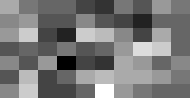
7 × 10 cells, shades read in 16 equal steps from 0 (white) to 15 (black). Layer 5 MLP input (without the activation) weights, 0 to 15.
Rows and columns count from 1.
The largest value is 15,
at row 5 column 4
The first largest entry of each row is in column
6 8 4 1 4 3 3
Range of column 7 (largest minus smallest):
6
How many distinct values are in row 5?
8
